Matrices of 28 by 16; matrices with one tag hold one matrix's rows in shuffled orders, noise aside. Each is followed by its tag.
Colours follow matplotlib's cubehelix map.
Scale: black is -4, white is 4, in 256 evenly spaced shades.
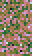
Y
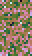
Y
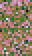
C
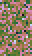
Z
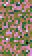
C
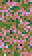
Y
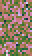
C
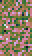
C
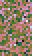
Z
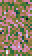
C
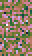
C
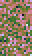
Z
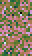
Y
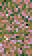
C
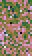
Y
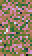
C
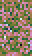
Y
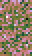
C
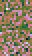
C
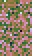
Y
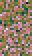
C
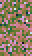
Z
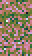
C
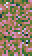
C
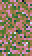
Z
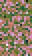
C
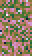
C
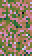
Z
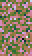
Z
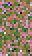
Y
